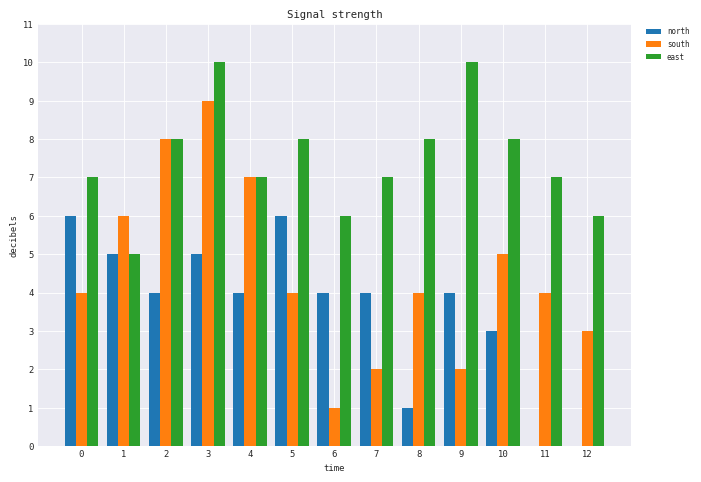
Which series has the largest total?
east
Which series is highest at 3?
east
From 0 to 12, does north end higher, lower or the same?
lower
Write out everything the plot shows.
Title: Signal strength
x-axis: time, ticks 0 1 2 3 4 5 6 7 8 9 10 11 12
y-axis: decibels, ticks 0 1 2 3 4 5 6 7 8 9 10 11
Legend: north, south, east
Values:
north: 6 5 4 5 4 6 4 4 1 4 3 0 0
south: 4 6 8 9 7 4 1 2 4 2 5 4 3
east: 7 5 8 10 7 8 6 7 8 10 8 7 6
